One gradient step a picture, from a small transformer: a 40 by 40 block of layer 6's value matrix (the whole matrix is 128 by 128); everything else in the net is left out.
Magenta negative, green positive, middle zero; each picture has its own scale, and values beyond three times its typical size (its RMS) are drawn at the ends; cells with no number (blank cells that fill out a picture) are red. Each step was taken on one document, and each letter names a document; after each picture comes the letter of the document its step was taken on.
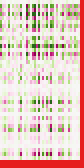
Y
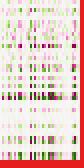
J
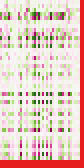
Y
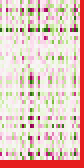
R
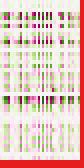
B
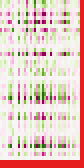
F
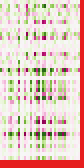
F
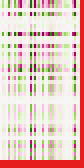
J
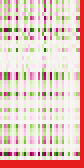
R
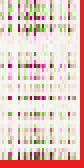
F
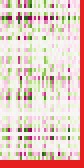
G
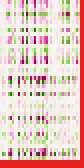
R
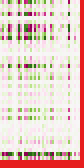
G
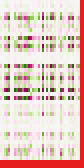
B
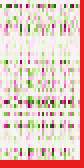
B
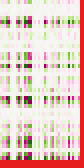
G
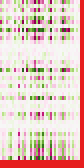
F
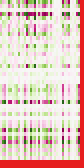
Y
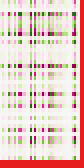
J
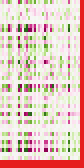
G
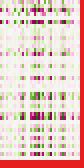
F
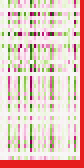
J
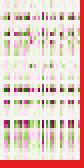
B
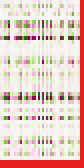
B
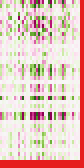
F
